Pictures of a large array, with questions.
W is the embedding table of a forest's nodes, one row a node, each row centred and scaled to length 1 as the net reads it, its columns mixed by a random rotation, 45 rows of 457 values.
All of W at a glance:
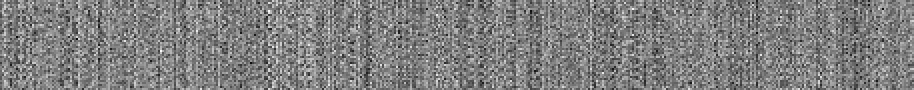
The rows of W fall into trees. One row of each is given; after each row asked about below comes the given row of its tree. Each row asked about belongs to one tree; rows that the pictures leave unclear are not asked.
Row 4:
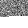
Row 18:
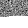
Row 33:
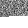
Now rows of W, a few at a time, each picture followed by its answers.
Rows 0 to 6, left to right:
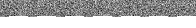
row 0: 33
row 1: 18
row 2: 33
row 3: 33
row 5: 18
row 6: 18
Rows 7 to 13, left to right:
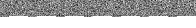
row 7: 33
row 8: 18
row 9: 18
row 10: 18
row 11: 33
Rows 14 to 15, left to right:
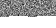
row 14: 33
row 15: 33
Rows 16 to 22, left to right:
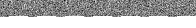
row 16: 33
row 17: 4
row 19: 33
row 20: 4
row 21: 18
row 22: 18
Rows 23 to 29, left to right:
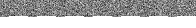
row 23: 33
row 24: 18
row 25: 18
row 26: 18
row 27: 4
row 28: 33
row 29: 18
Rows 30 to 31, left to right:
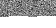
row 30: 18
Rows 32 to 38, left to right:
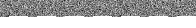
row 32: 33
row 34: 18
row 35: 18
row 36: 33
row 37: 33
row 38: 18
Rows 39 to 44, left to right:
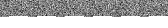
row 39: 18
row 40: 33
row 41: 33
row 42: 33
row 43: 33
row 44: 18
